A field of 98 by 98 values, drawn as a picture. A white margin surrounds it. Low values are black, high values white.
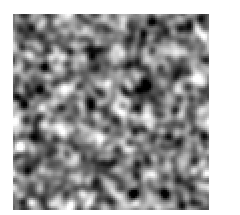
Average level on the scale: 50%. Mirror symmetry: none. Lone odd cells: none. Seam: none. Grain: blotchy. Histogram: bell-shaped.
